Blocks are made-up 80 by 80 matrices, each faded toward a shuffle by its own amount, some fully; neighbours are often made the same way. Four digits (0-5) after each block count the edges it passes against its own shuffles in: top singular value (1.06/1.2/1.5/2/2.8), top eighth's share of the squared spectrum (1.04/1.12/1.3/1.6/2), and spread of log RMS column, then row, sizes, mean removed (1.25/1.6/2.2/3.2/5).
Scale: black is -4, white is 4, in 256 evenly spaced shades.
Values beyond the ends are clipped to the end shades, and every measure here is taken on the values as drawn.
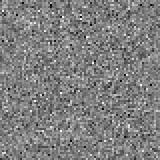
0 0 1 0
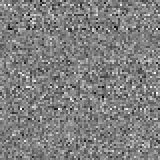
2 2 0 3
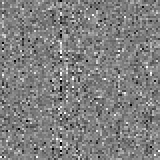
2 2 3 0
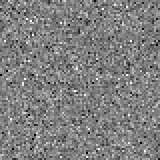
0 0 0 0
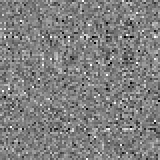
4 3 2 1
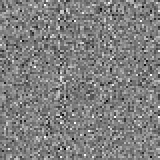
4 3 2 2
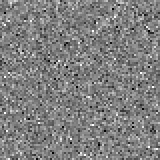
1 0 0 0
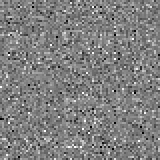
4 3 1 2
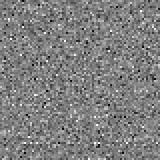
3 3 0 1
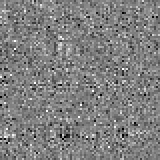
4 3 2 2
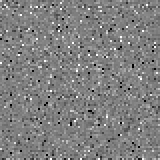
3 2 0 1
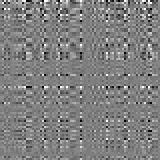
5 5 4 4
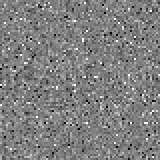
3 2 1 1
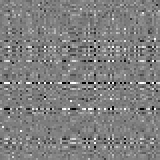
5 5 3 3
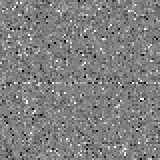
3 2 0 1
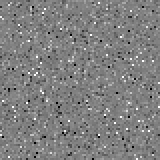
0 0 0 0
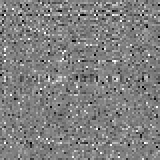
4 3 1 2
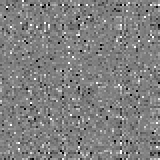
4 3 2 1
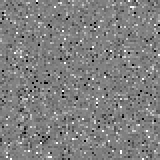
2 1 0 0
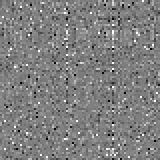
4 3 2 1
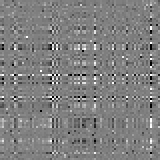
5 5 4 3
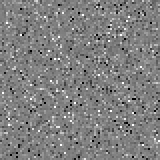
1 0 0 0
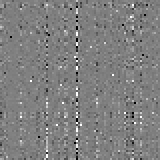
5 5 3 1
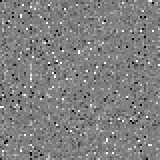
2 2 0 0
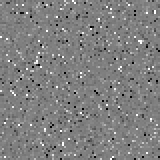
0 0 0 0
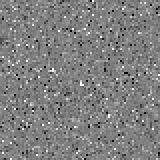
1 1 0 0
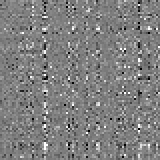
4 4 3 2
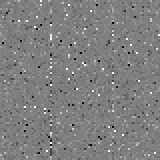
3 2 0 0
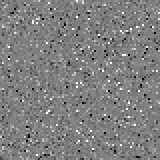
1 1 0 0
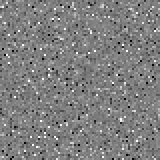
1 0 0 0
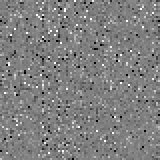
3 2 1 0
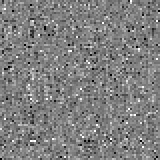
3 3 1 1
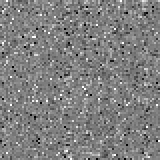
3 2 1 1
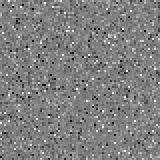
0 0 0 0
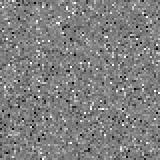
0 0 0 0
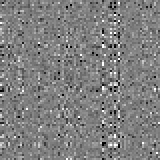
4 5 3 2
